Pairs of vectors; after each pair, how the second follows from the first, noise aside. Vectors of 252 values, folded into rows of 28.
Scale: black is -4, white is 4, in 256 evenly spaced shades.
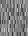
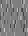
partly zeroed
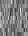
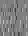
partly zeroed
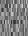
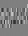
partly zeroed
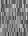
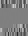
partly zeroed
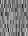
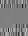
partly zeroed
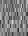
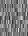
sign-scrambled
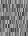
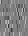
partly zeroed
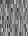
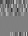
partly zeroed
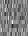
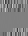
partly zeroed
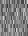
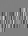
partly zeroed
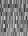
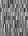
sign-scrambled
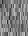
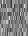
sign-scrambled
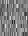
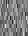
sign-scrambled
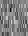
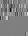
partly zeroed
